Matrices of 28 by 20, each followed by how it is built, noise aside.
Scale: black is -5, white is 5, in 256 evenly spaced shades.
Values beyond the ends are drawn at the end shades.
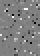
sparse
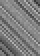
Toeplitz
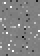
sparse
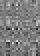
low rank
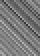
Toeplitz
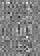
low rank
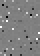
sparse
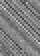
Toeplitz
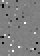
sparse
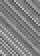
Toeplitz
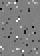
sparse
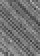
Toeplitz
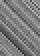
Toeplitz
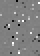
sparse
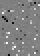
sparse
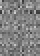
low rank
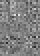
low rank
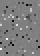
sparse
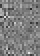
low rank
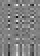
low rank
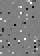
sparse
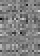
low rank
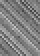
Toeplitz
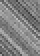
Toeplitz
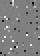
sparse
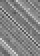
Toeplitz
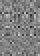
low rank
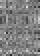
low rank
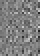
low rank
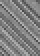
Toeplitz
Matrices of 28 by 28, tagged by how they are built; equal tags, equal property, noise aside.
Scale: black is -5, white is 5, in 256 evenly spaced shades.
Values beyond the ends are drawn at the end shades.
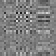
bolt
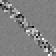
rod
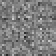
bolt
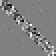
rod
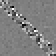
rod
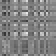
bolt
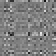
bolt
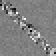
rod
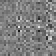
bolt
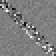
rod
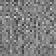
bolt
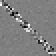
rod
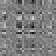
bolt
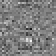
bolt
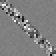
rod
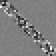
rod
